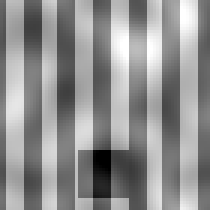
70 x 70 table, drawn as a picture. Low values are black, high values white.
The ninth with the lowest average is the bottom middle. In the bottom middle lies a patch that is lower than the rest. Stripes running up and down repeat 6 times from left to right.
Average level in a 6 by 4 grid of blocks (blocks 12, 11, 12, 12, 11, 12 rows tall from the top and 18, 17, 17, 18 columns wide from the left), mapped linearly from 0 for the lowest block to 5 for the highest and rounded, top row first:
1 2 3 4 | 2 1 5 3 | 3 1 3 2 | 3 2 3 2 | 2 1 0 2 | 2 1 1 3
